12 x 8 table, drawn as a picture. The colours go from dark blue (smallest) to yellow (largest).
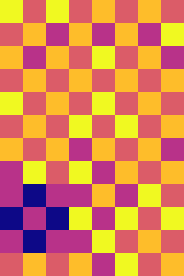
Ninth with the lowest average: bottom left. Average level on the scale: 70%. Odd patch: lower, in the bottom left.
